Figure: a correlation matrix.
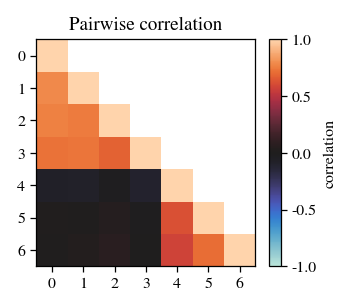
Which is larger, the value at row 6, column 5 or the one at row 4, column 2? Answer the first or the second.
the first
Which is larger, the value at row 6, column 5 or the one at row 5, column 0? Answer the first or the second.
the first
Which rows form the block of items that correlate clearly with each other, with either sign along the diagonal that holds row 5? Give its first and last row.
4 to 6
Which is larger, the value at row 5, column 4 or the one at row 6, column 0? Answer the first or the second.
the first
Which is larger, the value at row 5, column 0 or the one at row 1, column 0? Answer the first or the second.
the second
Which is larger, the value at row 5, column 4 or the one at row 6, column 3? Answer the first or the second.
the first
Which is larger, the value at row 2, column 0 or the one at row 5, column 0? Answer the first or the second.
the first
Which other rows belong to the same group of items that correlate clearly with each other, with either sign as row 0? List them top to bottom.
1, 2, 3
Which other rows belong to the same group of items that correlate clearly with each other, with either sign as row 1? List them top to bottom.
0, 2, 3
